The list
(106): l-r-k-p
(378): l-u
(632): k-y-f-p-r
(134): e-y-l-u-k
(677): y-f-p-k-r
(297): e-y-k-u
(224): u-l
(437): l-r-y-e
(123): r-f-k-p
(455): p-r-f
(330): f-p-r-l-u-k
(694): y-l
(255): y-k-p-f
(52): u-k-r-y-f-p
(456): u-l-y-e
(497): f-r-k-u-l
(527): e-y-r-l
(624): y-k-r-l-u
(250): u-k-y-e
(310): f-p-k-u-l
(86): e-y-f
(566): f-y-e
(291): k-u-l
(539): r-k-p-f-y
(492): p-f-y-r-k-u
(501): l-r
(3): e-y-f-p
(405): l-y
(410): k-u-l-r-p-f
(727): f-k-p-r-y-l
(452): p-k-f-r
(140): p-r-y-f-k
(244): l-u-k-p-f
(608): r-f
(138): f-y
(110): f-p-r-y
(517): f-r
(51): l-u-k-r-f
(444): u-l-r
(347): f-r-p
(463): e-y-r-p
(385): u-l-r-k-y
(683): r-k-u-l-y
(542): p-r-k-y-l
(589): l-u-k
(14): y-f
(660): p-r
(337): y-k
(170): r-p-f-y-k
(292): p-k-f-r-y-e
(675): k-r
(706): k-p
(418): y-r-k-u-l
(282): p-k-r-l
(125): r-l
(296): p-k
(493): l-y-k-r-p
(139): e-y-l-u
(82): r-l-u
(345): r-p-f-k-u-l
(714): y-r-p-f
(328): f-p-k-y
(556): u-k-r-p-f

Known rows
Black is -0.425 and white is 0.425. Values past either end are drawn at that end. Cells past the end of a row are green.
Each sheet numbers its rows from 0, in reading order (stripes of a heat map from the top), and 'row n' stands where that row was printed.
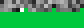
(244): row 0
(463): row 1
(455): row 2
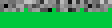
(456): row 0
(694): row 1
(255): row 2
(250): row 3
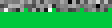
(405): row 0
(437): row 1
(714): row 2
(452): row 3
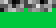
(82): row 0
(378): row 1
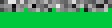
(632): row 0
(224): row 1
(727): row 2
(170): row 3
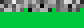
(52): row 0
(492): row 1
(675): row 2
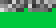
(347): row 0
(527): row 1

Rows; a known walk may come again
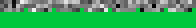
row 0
(297)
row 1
(405)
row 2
(291)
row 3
(493)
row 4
(250)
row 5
(492)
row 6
(138)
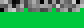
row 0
(82)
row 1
(714)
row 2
(556)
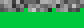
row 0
(455)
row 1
(110)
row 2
(337)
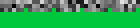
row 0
(292)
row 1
(140)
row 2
(608)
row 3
(296)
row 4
(675)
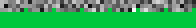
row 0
(224)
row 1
(677)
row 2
(527)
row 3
(444)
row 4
(437)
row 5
(328)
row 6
(123)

